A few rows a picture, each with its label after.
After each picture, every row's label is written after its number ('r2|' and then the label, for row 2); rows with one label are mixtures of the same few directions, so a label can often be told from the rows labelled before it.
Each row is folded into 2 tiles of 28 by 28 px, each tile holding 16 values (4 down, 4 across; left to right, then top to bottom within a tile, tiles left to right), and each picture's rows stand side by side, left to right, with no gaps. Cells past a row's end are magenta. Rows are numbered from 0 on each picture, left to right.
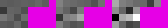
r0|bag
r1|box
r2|box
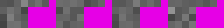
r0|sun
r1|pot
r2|sun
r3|bag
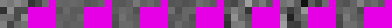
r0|pot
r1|pot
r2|sun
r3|pot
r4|sun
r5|sun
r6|sun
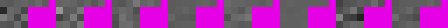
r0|bag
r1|bag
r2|sun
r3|box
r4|box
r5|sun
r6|box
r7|box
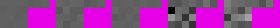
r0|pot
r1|pot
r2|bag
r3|bag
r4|box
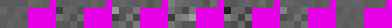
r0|pot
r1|bag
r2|bag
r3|box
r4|bag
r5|bag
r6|pot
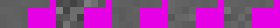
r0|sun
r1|pot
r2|sun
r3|box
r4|bag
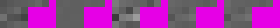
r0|box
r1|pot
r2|box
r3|box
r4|box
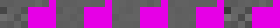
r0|bag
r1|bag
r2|box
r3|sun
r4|bag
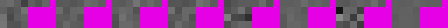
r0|sun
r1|pot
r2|sun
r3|pot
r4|box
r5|sun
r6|bag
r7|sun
